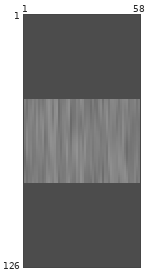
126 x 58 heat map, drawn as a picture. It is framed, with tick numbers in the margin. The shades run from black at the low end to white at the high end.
The table splits into 3 rows of 1 panel. Panel 1,1: low, flat. Panel 2,1: middling, streaked downward, faint in contrast. Panel 3,1: low, flat.
